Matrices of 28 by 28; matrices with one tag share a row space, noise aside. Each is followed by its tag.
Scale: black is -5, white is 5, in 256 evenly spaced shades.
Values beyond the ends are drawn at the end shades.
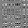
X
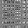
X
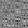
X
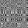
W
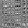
X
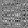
X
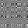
W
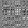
X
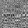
X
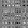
X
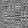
X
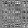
X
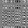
X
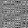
X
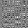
X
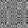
W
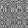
W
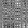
X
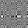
W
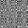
W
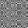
W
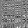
X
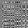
X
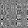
W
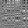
X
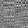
X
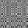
W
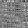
X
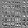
X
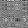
X
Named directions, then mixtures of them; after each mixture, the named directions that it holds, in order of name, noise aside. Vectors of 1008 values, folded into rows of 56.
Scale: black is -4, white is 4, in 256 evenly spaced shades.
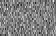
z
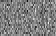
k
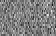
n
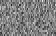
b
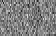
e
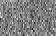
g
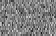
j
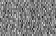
g, j, n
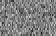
j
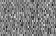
g, n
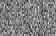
e, k, n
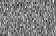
z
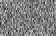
g, j, z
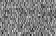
g, j, k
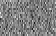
g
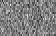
e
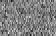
j, k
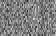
e, k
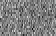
g, j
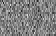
e
